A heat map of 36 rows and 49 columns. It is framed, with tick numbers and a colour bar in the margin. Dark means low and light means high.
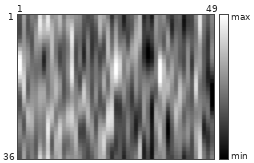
Overall the values sit about 50% of the way up the scale. Streaks run downward. The values follow a bell shape.
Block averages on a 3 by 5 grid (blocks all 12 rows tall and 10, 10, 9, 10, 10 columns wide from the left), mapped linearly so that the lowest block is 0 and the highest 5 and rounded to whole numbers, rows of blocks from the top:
52311 / 53442 / 54202
